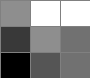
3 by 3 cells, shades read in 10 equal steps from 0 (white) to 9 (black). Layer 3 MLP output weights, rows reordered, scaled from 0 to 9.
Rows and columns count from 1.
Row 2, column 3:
5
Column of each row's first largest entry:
1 1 1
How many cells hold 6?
1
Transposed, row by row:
4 7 9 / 0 4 6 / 0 5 5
